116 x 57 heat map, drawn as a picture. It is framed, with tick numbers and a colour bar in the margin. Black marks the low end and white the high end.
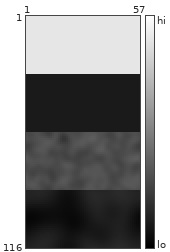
It is made of 4 by 1 panels. Panel 1,1: very high, flat. Panel 2,1: very low, flat. Panel 3,1: low, blotchy, faint in contrast. Panel 4,1: very low, smooth, faint in contrast.
